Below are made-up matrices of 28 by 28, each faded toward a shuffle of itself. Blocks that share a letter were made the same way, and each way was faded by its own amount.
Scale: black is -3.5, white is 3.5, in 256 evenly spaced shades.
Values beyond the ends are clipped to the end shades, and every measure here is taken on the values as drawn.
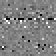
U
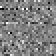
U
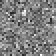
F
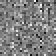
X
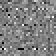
U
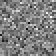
F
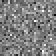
F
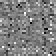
X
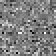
U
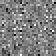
X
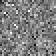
F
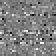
U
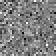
X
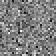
F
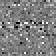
U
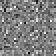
X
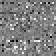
U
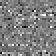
U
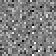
X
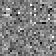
X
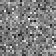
F
